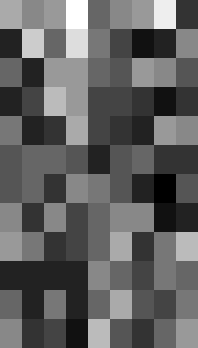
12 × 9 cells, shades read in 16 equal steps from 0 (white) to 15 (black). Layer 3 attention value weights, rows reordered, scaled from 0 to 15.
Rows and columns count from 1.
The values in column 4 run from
0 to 14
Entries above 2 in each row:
7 8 9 9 9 9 9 9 9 9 9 9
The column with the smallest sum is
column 4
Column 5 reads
9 8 9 11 11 13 8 9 9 7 9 4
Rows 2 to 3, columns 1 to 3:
13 3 9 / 9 13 6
